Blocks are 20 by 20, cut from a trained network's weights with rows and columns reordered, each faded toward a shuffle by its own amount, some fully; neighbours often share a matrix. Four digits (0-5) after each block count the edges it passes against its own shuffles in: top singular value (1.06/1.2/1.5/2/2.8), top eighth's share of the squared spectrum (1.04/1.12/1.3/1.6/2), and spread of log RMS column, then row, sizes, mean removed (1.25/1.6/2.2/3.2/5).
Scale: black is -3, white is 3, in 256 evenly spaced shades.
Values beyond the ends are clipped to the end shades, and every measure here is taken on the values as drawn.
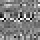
3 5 1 3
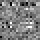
3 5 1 2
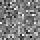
0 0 0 0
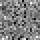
1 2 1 0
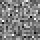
0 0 0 0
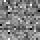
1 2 0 0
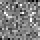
0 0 0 0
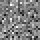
1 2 0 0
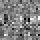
3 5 1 2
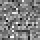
0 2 0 0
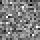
0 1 0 0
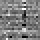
3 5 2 1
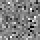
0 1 0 1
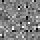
0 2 0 1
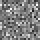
0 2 0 0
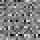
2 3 0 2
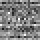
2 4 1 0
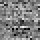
2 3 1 1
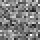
2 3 0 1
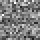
1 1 0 0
